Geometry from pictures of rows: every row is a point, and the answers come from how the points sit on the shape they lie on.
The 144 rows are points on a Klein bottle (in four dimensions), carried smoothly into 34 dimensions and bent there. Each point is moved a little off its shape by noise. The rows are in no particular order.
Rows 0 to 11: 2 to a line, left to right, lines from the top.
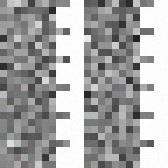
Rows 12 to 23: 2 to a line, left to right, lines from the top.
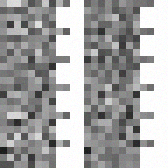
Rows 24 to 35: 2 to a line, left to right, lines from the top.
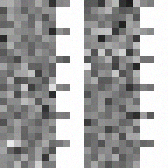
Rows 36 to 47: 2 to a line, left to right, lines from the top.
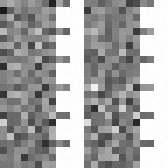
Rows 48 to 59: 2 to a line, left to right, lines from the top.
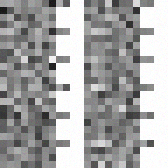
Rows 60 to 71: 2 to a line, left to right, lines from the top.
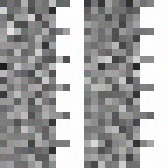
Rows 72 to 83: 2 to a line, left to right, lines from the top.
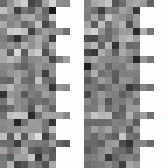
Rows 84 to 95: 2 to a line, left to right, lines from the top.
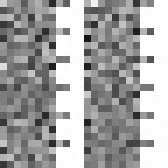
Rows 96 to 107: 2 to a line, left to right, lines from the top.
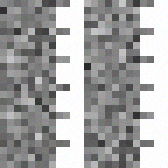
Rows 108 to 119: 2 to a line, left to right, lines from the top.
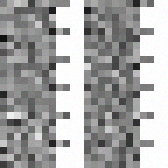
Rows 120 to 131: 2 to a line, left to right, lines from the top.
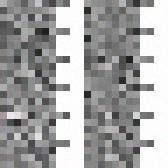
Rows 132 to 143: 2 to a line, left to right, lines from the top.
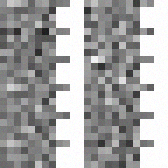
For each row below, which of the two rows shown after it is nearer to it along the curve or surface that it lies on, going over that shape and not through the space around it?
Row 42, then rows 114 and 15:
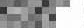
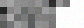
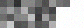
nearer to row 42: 114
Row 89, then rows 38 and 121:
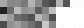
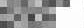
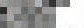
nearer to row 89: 38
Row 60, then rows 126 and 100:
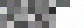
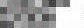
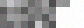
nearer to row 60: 100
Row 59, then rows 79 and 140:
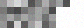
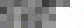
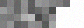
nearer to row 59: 140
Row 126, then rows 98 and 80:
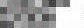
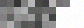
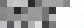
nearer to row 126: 98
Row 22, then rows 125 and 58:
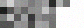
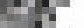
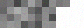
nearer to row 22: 58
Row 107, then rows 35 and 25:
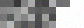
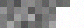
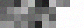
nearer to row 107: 25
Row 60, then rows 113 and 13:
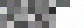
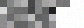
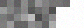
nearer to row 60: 113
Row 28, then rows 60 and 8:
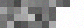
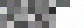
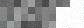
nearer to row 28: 8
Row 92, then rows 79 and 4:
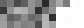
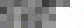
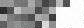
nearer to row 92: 4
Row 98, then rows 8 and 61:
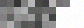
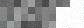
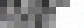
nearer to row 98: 8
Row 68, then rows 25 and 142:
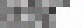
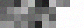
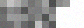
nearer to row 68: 142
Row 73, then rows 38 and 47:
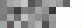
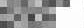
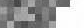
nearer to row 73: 47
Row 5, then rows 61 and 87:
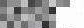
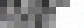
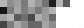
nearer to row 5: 61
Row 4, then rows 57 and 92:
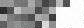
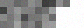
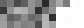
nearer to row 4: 92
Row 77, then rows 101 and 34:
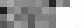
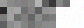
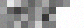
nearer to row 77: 101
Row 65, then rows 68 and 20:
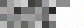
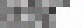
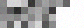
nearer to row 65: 20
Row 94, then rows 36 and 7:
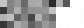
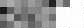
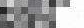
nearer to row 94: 36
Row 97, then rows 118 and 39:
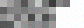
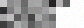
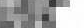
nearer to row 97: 39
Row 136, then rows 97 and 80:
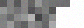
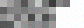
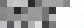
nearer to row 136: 80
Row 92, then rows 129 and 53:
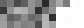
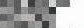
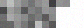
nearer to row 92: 53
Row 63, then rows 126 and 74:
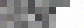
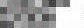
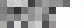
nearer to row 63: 74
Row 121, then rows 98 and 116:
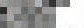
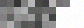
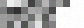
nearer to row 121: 98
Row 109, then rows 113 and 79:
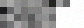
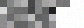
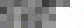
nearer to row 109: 79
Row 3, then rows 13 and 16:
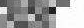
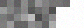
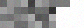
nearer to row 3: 16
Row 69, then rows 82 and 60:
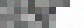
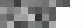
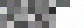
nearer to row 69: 82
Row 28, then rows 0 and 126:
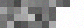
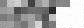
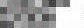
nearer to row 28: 0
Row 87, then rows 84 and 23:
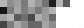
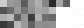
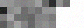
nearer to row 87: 84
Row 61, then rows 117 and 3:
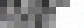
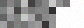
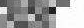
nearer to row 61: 3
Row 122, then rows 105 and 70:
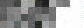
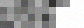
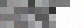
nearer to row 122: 70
